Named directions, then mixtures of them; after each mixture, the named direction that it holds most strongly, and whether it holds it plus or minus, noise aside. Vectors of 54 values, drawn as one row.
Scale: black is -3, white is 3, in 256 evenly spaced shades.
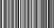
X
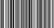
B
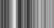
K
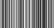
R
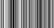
B, plus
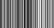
R, minus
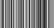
R, plus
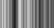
K, minus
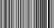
X, plus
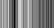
K, minus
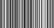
R, minus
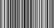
R, minus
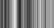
K, plus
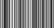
B, minus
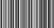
X, plus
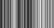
K, plus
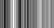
K, plus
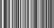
X, plus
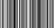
X, minus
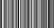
X, plus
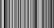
B, minus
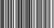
B, plus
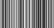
R, plus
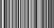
X, plus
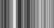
K, plus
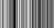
K, minus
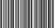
X, plus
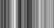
K, plus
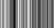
K, minus
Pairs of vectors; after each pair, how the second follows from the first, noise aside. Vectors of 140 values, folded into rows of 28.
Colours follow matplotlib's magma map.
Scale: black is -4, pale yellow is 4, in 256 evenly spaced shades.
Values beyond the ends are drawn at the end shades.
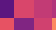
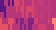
partly zeroed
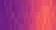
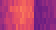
wrapped around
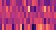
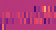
partly zeroed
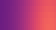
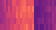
wrapped around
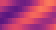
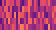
shuffled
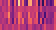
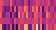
reversed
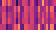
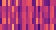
reversed
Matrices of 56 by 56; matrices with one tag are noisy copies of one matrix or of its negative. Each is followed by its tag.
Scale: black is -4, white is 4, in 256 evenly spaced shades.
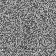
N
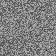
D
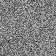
D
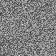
D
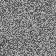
D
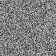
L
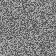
D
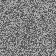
N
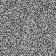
N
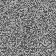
N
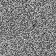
D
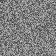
L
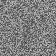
N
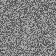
N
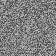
N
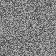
D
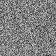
L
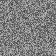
L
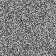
L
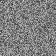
L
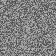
N
